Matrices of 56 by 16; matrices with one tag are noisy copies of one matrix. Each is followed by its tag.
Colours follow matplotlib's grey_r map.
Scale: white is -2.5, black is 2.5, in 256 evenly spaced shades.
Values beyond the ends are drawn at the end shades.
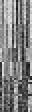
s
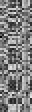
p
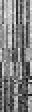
s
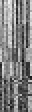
s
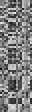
p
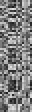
p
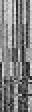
s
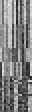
s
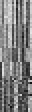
s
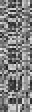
p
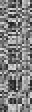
p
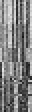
s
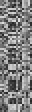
p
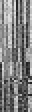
s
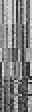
s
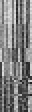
s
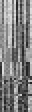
s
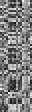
p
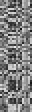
p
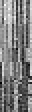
s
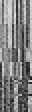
s
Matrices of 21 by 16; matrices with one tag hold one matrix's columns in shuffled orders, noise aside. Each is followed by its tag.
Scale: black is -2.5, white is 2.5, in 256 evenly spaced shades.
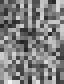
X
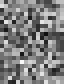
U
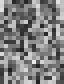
X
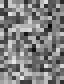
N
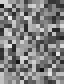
N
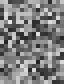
U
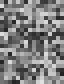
U
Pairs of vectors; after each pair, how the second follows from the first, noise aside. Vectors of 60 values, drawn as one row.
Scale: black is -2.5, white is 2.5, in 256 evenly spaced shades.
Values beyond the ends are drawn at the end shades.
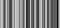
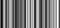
negated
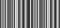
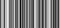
shuffled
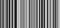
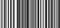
negated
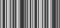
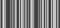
wrapped around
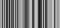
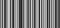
shuffled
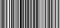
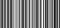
wrapped around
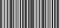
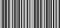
negated
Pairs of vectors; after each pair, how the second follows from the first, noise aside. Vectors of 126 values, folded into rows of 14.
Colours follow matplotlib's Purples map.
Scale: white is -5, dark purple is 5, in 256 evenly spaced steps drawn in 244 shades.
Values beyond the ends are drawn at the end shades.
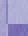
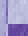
scaled up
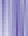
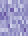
shuffled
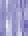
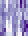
scaled up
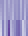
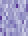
shuffled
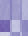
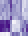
scaled up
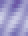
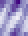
scaled up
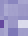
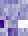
scaled up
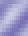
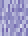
shuffled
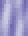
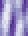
scaled up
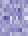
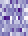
scaled up
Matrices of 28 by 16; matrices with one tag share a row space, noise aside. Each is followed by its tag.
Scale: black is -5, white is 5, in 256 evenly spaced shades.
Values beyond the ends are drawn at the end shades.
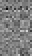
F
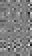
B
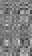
F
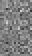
F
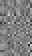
B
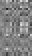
F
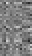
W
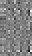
B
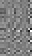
B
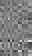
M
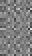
B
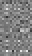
F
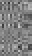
M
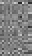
M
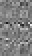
F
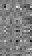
W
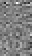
W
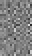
B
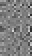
B
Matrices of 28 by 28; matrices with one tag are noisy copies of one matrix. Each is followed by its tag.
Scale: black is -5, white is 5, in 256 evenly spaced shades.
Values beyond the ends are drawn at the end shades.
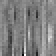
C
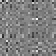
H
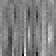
C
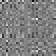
H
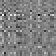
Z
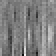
C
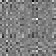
H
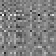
Z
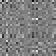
H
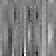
C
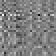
Z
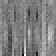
C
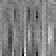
C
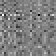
Z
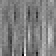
C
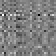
Z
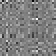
H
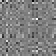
H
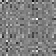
H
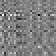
Z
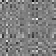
H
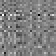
Z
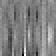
C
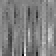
C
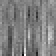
C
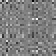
H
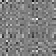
H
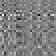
Z
